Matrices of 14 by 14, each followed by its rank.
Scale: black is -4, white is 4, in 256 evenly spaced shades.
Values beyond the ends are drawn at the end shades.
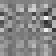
two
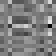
two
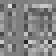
two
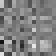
two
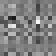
two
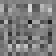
two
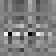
two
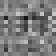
three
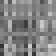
two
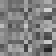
two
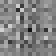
three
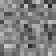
three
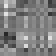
two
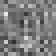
three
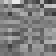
two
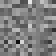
three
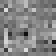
three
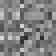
three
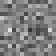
three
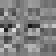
two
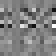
two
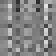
two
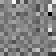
three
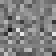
three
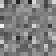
three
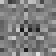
three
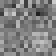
three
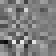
two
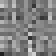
three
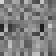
three
